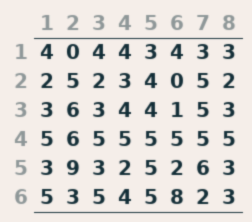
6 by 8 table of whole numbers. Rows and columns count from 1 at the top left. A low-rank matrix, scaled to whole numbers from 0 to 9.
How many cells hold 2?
6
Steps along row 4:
up down same same same same same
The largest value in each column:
5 9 5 5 5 8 6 5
